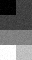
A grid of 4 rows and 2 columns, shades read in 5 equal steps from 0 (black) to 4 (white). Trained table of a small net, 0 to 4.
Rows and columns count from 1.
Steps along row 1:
up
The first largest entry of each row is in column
2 1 1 1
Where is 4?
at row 4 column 1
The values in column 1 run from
0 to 4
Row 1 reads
0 1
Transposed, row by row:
0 1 2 4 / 1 1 2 3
